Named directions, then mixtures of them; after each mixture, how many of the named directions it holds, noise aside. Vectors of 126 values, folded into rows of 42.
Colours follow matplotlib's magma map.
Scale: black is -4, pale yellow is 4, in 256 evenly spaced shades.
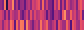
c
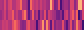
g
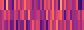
two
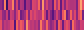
one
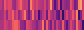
one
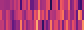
one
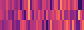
one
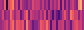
two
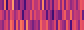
one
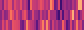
one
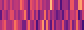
one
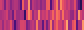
one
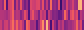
two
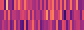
one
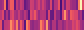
two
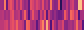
two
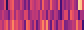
two
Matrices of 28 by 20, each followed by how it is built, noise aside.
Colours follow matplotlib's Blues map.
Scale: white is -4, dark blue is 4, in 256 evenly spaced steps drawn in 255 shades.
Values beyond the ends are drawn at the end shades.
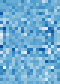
low rank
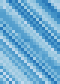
Toeplitz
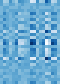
low rank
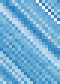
Toeplitz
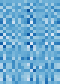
low rank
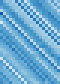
Toeplitz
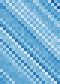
Toeplitz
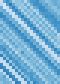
Toeplitz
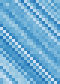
Toeplitz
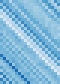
Toeplitz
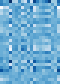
low rank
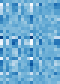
low rank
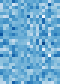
low rank
